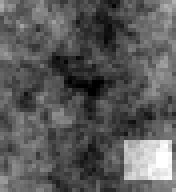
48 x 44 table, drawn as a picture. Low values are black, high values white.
Roughest part: bottom right. Ninth with the highest average: bottom right. Histogram: skewed, a long tail of high values. Odd patch: higher, in the bottom right.
